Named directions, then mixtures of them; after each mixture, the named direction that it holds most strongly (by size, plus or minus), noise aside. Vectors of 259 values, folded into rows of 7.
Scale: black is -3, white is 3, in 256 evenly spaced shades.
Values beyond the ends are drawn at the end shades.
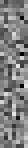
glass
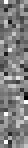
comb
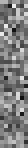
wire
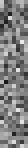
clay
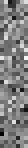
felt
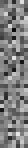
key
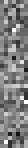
comb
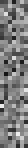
key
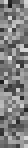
felt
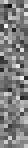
wire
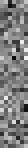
felt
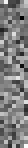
comb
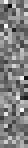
wire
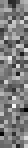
felt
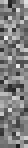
felt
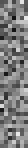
key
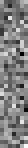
clay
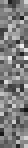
felt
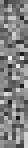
glass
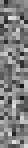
glass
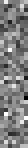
comb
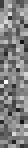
clay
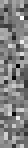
glass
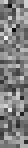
wire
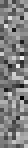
glass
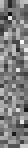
clay
